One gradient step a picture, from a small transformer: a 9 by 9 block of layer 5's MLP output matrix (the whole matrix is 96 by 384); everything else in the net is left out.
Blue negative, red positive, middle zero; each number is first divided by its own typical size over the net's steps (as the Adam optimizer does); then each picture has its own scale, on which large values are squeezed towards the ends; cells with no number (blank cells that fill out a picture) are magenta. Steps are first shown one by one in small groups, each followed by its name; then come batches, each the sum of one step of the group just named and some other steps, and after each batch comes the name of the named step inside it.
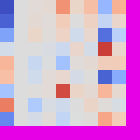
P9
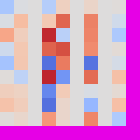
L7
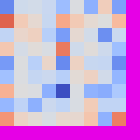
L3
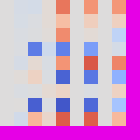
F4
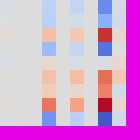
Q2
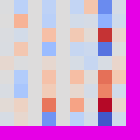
Q2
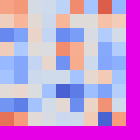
L3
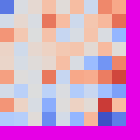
L7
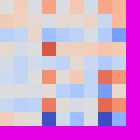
L3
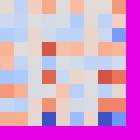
L7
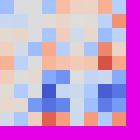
F4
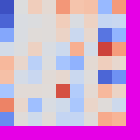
P9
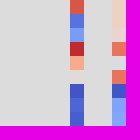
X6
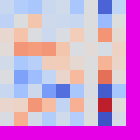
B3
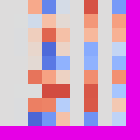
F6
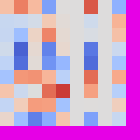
F6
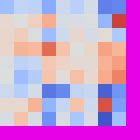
B3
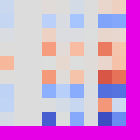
X6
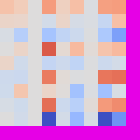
X6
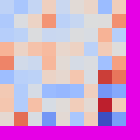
B3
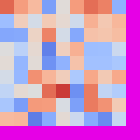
F6
